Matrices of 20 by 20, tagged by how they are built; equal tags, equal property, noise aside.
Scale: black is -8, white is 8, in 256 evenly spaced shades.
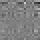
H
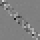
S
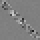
S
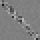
S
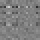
H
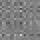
H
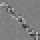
S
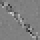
S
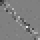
S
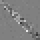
S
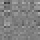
H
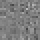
H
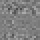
H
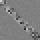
S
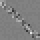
S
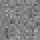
H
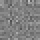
H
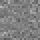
H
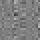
H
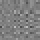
H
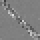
S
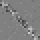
S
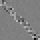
S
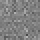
H
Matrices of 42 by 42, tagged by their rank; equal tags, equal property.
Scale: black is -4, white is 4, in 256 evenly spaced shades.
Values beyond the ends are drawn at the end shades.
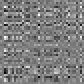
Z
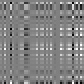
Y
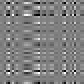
Y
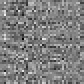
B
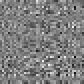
B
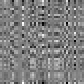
Z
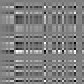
Y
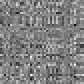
B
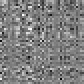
B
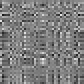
Z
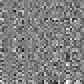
B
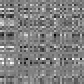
Z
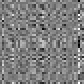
Z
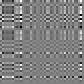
Y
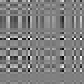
Y
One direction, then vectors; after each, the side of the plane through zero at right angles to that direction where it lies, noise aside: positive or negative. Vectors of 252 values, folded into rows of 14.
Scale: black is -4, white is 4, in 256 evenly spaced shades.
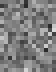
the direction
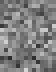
positive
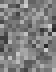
negative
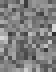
positive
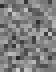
positive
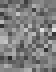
positive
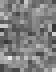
negative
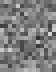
positive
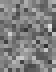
negative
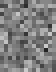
positive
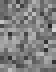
positive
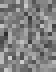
negative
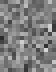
negative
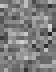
negative
